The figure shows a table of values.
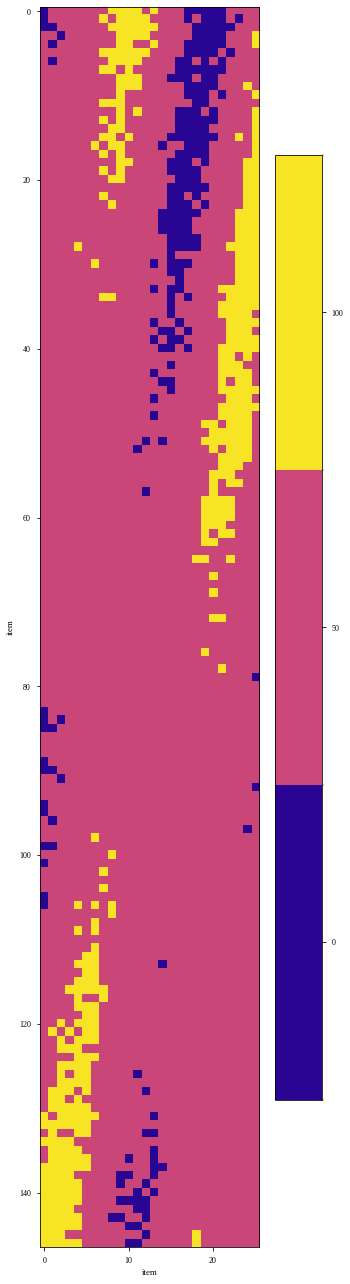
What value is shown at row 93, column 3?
50
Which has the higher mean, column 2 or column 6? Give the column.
2
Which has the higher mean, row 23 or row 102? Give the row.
102
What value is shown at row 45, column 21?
100
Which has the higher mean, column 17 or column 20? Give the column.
20
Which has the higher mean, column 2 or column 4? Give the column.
4
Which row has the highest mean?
132
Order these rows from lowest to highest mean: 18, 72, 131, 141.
18, 141, 72, 131
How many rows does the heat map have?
147
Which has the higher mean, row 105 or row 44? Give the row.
44
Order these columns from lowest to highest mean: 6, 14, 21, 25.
14, 21, 6, 25
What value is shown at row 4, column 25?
100
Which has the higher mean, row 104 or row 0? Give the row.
104
